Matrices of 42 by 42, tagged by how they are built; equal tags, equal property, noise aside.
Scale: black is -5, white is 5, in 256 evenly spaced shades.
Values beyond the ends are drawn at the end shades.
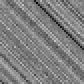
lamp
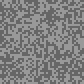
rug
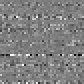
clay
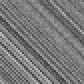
lamp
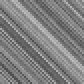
lamp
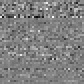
clay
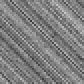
lamp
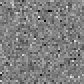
rug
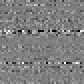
clay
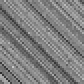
lamp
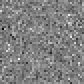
rug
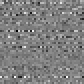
clay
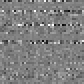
clay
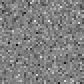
rug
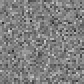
rug
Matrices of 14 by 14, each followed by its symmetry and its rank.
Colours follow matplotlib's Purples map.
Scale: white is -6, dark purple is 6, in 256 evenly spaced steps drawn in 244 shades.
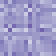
antisymmetric, rank two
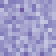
neither, full rank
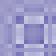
symmetric, rank one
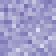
neither, full rank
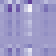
neither, rank one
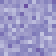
neither, full rank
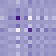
symmetric, rank one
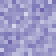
symmetric, full rank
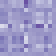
antisymmetric, rank two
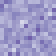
symmetric, full rank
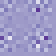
antisymmetric, rank two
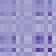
symmetric, rank one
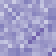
symmetric, full rank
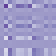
neither, rank one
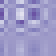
neither, rank one
